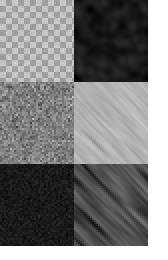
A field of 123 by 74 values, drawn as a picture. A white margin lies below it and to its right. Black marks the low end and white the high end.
It is made of 3 by 2 panels. Panel 1,1: high, checkered. Panel 1,2: very low, blotchy, faint in contrast. Panel 2,1: middling, fine-grained. Panel 2,2: high, slanting down to the right, faint in contrast. Panel 3,1: very low, fine-grained, faint in contrast. Panel 3,2: low, slanting down to the right.
